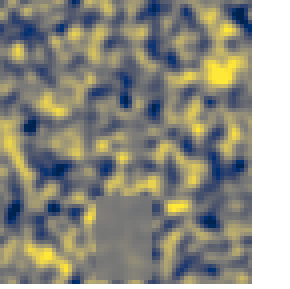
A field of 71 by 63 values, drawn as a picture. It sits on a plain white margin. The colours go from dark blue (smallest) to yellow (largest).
The field is mottled with small blotches. On average the colour sits 50% of the way up the scale. The bottom middle is the calmest part. The top right is the ninth with the highest average. An odd patch, calmer than its surroundings, sits in the bottom middle.
